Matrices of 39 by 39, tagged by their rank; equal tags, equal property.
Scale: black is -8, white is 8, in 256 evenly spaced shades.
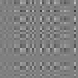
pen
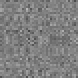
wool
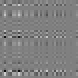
pen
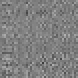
wool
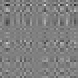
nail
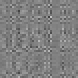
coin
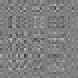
coin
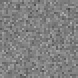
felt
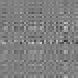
nail
